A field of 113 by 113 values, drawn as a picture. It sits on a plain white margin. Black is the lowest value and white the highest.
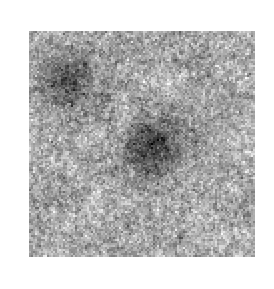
On average the colour sits 60% of the way up the scale. No regular stripes run through it. The centre is the ninth with the lowest average. The field is mottled with small blotches. There are two dips. No row or column stands out.
